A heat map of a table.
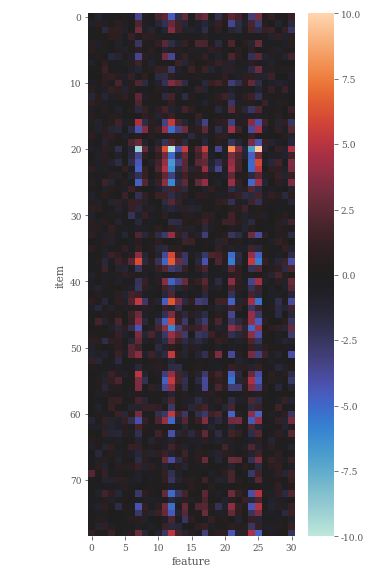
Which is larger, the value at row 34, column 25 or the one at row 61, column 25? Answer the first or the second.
the second
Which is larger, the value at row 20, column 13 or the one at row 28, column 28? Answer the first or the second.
the second
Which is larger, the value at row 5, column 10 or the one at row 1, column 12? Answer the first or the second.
the second
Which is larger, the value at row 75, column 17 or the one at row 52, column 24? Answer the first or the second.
the first
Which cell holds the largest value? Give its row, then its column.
20, 25
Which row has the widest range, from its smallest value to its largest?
20
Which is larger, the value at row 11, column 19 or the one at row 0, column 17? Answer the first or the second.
the second
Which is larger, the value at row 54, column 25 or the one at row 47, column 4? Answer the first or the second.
the second
